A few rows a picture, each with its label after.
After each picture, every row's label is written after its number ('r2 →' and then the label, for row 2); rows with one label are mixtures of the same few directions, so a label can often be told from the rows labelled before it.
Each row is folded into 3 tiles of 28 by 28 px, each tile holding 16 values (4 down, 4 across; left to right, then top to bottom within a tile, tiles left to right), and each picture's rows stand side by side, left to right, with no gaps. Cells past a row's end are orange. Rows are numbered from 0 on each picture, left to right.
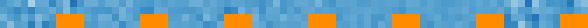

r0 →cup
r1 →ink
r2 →ink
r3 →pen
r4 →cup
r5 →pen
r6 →pen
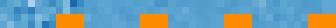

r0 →cup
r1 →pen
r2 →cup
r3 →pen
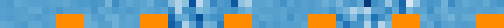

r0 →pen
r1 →pen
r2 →pen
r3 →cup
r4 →cup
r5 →pen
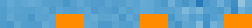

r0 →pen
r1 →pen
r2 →cup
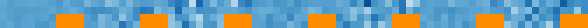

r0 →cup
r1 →ink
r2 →pen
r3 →ink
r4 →cup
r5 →cup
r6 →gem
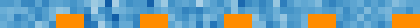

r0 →ink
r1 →pen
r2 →cup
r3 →pen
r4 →gem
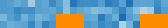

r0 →cup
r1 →ink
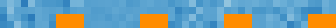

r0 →pen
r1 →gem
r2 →gem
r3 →ink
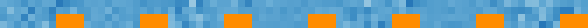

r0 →gem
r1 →gem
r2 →pen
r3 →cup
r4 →cup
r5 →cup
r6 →ink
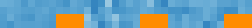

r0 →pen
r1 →pen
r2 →ink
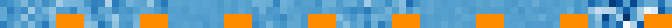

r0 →gem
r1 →pen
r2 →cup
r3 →pen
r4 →cup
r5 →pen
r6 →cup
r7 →ink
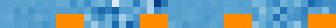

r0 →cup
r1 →cup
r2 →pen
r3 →gem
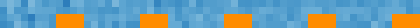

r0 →pen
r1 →cup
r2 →pen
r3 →ink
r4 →ink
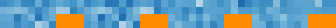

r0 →ink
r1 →ink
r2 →cup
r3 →pen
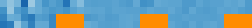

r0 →pen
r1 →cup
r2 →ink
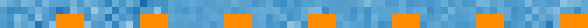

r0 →ink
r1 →gem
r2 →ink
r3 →ink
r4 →cup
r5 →gem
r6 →gem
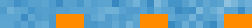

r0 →gem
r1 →cup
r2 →gem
